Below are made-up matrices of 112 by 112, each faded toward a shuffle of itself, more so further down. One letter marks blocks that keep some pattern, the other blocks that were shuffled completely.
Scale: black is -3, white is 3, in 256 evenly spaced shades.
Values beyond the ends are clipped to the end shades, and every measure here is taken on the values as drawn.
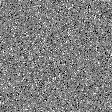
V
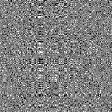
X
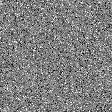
V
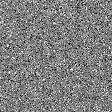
V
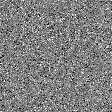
V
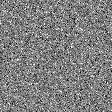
V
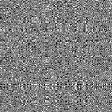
X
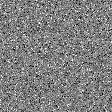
V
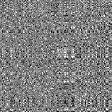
X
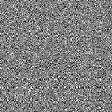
X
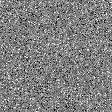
V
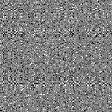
X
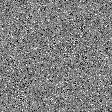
V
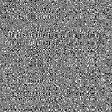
X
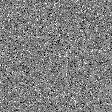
V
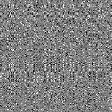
X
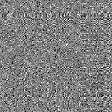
X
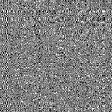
X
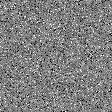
V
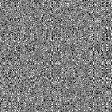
X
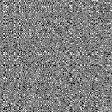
X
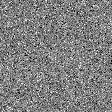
V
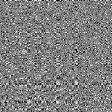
X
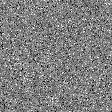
V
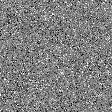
V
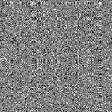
X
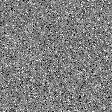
V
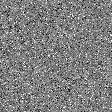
V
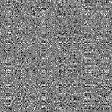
X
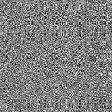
X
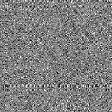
X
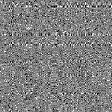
X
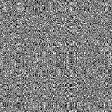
X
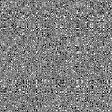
X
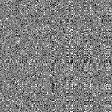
X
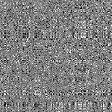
X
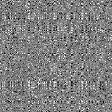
X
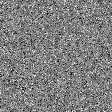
V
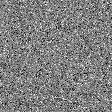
V
